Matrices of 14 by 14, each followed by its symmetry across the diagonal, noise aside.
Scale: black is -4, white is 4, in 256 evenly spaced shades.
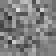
antisymmetric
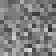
antisymmetric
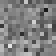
antisymmetric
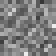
symmetric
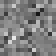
antisymmetric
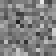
neither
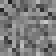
symmetric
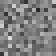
antisymmetric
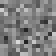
neither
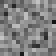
symmetric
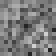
symmetric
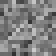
neither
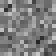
symmetric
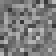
symmetric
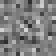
antisymmetric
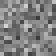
symmetric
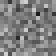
neither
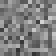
antisymmetric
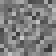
symmetric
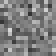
neither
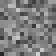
neither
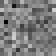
neither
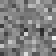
neither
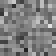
antisymmetric
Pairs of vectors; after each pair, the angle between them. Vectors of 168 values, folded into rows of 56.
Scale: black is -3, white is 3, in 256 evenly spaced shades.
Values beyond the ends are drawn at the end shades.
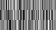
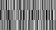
nearly parallel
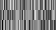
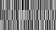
orthogonal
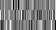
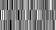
partly opposed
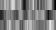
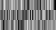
partly aligned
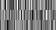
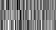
partly opposed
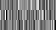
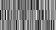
nearly opposite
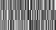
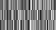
partly opposed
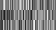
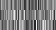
orthogonal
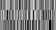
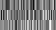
nearly opposite
